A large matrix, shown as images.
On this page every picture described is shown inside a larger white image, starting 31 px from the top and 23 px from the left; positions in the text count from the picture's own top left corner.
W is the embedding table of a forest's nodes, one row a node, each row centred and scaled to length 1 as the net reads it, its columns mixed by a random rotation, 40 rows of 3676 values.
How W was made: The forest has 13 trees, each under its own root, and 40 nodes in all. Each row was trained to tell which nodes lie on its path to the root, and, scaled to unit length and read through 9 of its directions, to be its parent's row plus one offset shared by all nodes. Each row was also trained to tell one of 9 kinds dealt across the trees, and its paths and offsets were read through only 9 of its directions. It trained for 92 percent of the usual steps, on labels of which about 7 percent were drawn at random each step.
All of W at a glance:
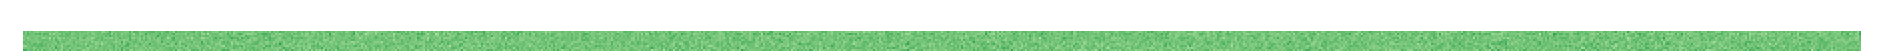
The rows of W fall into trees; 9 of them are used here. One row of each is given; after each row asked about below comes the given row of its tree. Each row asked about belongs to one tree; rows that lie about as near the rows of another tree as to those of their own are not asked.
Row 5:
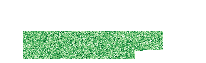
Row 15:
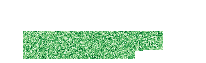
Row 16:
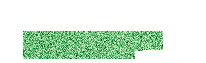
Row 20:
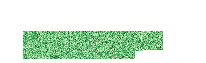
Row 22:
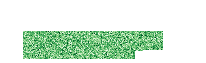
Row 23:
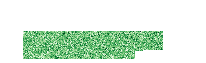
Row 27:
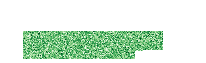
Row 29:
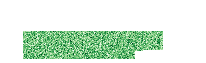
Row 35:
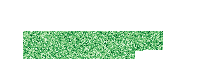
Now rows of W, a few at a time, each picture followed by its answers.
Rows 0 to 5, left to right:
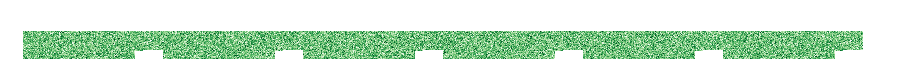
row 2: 22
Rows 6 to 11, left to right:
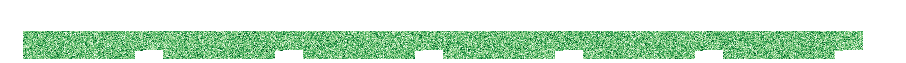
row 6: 20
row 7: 15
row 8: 16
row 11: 5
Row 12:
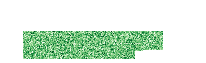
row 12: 29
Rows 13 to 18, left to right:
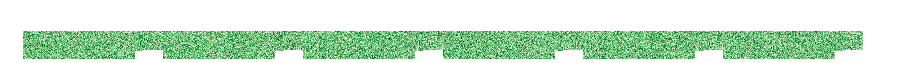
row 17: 15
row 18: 5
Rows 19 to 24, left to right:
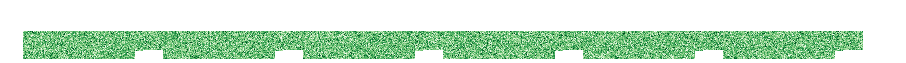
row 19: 20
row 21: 15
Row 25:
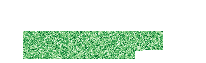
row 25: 22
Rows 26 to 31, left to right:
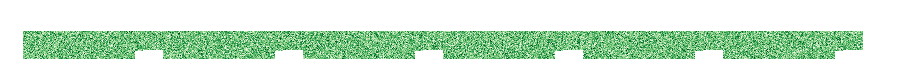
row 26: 27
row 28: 16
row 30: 20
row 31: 20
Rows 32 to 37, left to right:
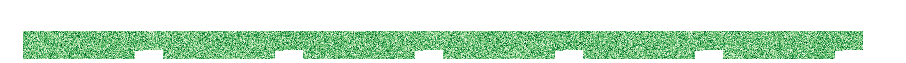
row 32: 5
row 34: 5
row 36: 22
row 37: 27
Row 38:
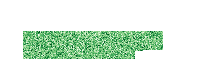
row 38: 22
